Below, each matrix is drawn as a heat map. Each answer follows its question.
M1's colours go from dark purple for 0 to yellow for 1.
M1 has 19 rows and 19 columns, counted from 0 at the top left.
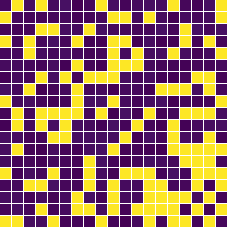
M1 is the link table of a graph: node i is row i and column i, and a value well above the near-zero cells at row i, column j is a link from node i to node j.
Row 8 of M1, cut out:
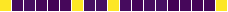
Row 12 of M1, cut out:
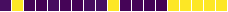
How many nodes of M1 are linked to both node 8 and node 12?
2
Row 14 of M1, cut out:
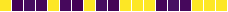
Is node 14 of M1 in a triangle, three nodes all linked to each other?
yes
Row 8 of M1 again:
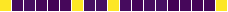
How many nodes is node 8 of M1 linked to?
4
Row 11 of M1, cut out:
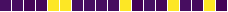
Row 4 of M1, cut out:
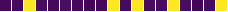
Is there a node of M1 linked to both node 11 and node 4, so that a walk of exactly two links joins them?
yes
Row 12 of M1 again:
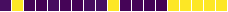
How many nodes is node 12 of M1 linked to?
7
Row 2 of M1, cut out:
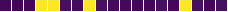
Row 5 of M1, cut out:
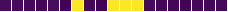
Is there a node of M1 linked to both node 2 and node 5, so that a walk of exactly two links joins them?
no
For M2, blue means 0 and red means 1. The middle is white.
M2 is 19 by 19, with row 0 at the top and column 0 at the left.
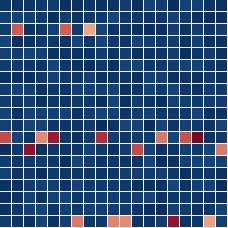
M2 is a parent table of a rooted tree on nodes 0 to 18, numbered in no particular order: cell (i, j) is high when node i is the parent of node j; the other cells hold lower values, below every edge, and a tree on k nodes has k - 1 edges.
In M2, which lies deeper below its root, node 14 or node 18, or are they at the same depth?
node 14
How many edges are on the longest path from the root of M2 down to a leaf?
2
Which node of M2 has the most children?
11
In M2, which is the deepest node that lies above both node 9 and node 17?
18
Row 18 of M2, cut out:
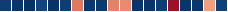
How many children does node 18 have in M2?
5
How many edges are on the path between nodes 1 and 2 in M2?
1
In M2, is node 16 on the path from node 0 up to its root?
no
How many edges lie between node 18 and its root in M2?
1
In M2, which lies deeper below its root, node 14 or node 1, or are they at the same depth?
the same depth
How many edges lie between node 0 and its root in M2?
2
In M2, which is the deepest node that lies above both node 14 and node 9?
18
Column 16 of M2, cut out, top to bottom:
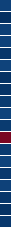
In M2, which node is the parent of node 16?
11
